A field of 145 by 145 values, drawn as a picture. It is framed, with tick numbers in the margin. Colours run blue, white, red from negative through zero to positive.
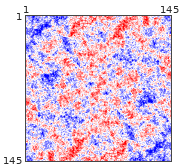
No seam splits the table. It looks the same turned upside down. No row or column stands out. The field is mottled with small blotches. No regular stripes run through it. No overall slope runs across the table.
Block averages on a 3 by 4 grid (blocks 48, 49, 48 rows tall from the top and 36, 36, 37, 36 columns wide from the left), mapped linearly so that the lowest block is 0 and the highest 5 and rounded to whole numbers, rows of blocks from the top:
0 5 5 3 / 2 5 5 2 / 3 5 5 0
